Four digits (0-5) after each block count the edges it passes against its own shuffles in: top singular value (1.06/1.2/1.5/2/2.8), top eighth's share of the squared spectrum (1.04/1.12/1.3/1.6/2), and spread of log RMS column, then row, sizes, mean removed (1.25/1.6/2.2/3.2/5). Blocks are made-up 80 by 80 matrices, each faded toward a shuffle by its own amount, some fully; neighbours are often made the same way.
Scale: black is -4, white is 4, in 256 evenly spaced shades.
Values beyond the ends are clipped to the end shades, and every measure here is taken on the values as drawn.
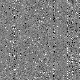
2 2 3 0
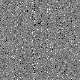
1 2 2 0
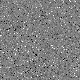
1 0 0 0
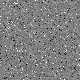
0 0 0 0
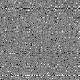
4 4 1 2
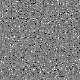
3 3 1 2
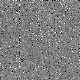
2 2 2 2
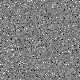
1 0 0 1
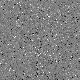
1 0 0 0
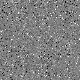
1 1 1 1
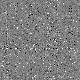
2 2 1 1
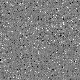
1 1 1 0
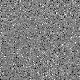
3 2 1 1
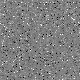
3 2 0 0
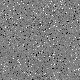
1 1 0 0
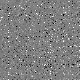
2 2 2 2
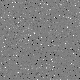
0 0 0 0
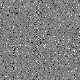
3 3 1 1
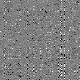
4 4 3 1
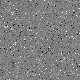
1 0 0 0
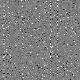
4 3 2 0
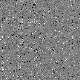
3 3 1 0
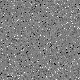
2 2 0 0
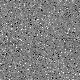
0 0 0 0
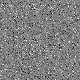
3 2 0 0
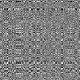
5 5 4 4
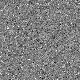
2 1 0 0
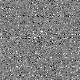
1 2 1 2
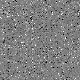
3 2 1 1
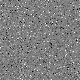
2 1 0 0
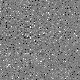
3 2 1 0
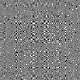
5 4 3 3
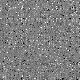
3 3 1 1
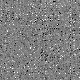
3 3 1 1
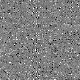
3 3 1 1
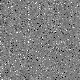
3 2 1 0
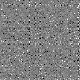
4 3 2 1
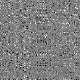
4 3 2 2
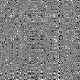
4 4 2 2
